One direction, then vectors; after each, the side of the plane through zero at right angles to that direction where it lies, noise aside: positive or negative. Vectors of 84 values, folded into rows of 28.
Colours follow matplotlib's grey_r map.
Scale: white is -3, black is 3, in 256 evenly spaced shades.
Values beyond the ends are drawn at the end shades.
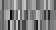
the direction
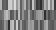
positive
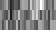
positive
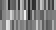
negative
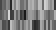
positive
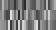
negative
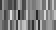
negative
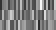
negative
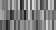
positive
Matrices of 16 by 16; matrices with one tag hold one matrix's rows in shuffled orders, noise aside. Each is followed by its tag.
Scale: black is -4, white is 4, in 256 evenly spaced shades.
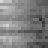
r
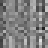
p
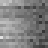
r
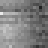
r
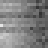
r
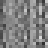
p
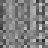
p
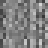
p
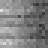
r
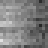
r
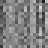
p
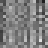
p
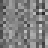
p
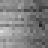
r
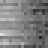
r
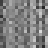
p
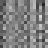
p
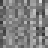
p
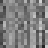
p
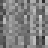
p
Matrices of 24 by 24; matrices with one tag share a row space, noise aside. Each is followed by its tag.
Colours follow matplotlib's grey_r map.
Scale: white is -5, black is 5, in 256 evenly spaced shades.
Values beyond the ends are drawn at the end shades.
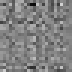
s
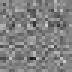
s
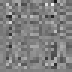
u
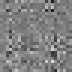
u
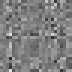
u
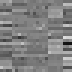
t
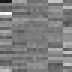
t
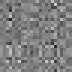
u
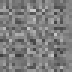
s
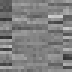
t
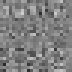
s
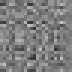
s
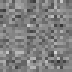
s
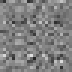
s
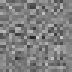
s
